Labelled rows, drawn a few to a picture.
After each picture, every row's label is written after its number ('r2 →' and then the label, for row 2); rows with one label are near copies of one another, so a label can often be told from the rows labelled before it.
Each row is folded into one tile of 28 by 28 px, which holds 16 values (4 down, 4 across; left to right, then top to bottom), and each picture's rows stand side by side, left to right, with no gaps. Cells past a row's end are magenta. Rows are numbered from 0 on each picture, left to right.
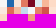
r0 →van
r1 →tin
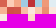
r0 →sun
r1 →tin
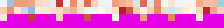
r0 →van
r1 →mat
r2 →tin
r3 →mat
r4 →sun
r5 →tin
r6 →mat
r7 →sun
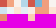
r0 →mat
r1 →tin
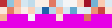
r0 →tin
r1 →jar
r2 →jar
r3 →tin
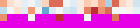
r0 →mat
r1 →jar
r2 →mat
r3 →sun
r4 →mat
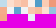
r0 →jar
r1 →van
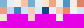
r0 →jar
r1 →jar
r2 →van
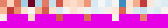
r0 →sun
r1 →tin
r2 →mat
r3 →mat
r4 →van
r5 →mat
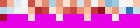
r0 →mat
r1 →sun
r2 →sun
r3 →sun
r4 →jar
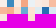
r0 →van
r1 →jar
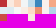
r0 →mat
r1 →van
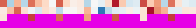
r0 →tin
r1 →mat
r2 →mat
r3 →jar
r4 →mat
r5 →sun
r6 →mat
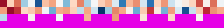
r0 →sun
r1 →van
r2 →van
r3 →jar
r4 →van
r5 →van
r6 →jar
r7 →sun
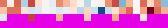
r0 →sun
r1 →mat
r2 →mat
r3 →jar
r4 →tin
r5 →sun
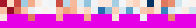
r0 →sun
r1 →mat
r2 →tin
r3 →jar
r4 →jar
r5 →van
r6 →mat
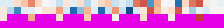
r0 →jar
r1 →mat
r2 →jar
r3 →jar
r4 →jar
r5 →tin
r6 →van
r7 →mat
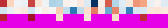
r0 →mat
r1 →mat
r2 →jar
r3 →van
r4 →jar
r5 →mat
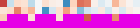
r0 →tin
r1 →jar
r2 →van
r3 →mat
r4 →mat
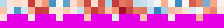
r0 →jar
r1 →sun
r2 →van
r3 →sun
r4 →sun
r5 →jar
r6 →van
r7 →tin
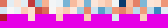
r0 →mat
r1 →tin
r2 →van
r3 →jar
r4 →van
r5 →jar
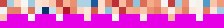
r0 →tin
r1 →jar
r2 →sun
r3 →van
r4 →sun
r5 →sun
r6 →tin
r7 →van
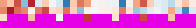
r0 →sun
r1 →tin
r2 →van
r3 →mat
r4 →van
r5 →mat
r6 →jar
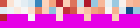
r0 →mat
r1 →van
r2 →sun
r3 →tin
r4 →jar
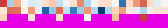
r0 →tin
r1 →jar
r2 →jar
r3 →jar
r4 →van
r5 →mat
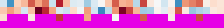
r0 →van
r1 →sun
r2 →mat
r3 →jar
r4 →sun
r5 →mat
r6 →van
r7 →mat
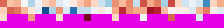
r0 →sun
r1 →jar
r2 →jar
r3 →mat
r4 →sun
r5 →sun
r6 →mat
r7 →van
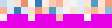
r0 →jar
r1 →van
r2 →mat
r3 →van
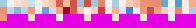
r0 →jar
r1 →jar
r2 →sun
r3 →tin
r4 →jar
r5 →sun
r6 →van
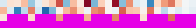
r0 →jar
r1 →jar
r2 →tin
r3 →tin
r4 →tin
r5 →van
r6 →mat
